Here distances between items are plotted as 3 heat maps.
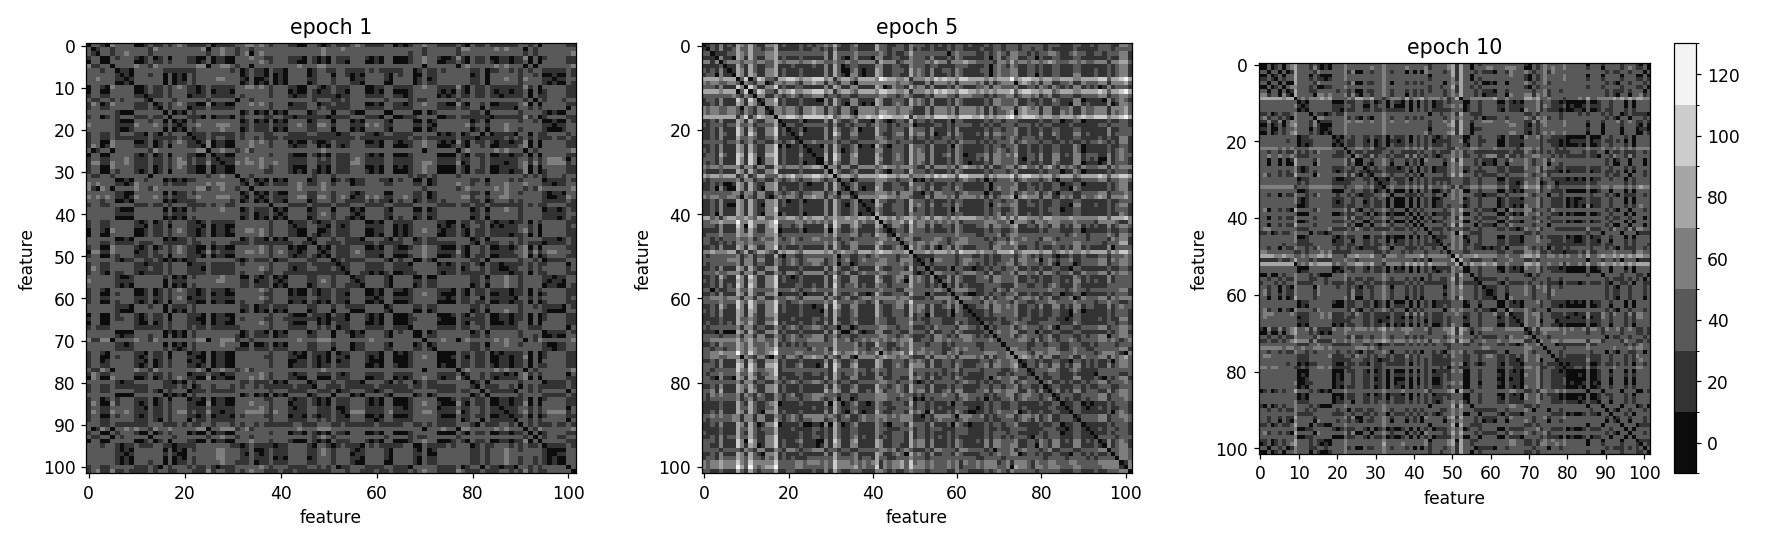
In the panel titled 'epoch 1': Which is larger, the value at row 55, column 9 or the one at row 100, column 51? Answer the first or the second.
the second
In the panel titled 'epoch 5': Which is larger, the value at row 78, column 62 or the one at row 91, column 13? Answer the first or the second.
the first
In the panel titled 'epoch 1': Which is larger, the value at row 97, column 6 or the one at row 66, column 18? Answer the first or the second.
the second
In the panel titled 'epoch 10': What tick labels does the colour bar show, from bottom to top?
0, 20, 40, 60, 80, 100, 120
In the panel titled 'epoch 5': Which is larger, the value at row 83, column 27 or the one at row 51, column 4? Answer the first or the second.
the first
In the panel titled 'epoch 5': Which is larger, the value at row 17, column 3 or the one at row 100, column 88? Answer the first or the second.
the first
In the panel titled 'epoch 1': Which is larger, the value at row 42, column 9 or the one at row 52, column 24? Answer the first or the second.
the first
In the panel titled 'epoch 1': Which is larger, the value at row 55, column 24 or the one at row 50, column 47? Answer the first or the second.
the first
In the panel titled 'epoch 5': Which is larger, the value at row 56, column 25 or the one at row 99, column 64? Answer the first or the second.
the second
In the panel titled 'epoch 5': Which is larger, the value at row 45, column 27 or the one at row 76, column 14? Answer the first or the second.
the first
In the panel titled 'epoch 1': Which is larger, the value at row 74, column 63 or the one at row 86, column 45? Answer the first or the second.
the first
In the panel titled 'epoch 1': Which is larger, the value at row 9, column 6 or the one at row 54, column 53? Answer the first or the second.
the second
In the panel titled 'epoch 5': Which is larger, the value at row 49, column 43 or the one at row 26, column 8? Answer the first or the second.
the second
